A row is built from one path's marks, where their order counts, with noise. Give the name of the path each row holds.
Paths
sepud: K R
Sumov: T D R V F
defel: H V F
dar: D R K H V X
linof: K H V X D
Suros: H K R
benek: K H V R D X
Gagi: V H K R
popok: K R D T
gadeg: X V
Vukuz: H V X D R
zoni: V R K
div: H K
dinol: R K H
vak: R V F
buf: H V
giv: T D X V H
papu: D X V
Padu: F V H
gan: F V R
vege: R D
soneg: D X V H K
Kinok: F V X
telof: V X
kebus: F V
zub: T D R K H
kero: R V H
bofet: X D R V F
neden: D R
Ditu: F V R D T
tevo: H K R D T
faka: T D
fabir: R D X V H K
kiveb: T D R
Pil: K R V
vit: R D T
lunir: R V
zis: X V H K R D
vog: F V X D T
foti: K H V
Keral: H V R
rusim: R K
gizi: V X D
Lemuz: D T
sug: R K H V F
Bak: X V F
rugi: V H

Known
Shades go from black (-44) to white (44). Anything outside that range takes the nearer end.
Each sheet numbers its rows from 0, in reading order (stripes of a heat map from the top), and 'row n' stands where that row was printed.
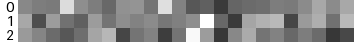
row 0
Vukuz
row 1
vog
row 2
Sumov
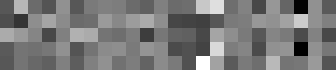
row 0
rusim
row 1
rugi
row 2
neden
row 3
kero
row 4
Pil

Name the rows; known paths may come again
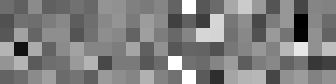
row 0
gan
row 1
kero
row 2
sug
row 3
gizi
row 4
zub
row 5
Padu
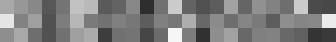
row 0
Lemuz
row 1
bofet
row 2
kiveb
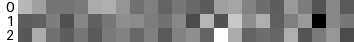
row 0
dar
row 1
vak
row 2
sepud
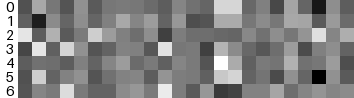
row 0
rusim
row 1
zoni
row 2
papu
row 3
Suros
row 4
Pil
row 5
dinol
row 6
defel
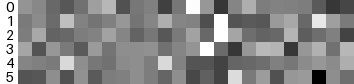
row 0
Sumov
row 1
linof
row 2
popok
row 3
vog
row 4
Vukuz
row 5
lunir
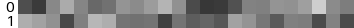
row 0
rugi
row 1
neden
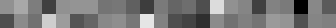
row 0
vege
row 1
Keral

